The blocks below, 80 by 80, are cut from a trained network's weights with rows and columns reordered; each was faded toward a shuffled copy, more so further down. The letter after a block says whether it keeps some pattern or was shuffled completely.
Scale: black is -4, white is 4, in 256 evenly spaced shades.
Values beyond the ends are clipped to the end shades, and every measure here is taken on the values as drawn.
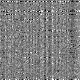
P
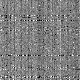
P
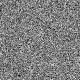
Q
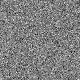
Q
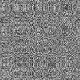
P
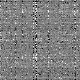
P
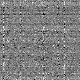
P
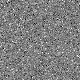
Q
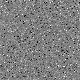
Q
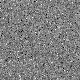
Q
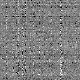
P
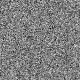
Q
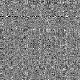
P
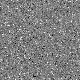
Q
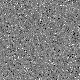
Q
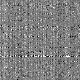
P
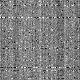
P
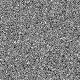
Q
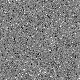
Q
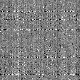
P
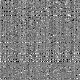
P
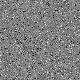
Q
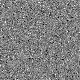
Q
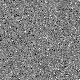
Q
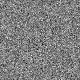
Q
